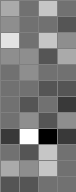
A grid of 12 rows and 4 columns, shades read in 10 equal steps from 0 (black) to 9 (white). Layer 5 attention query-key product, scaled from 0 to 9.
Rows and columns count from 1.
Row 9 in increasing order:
0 2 2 9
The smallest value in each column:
2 3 0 2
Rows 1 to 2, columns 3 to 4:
7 4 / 4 3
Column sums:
55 54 53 46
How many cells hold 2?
3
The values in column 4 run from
2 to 6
